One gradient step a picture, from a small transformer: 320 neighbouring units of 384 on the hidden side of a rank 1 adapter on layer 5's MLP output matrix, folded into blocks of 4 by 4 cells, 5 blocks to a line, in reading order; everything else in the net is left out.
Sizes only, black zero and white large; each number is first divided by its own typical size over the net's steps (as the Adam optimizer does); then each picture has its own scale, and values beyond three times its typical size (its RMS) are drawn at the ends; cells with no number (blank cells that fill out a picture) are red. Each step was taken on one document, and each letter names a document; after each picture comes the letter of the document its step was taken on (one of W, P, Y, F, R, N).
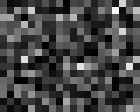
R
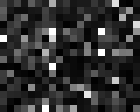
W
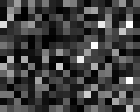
R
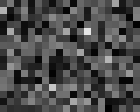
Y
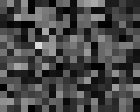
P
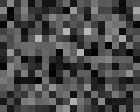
Y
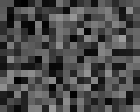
R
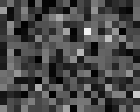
Y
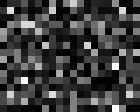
P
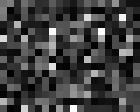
W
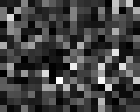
Y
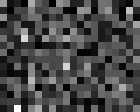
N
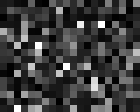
N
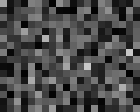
N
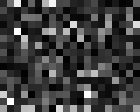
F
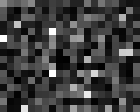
W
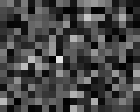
P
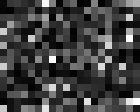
Y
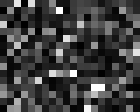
N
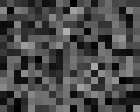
R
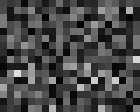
R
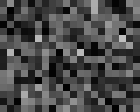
Y
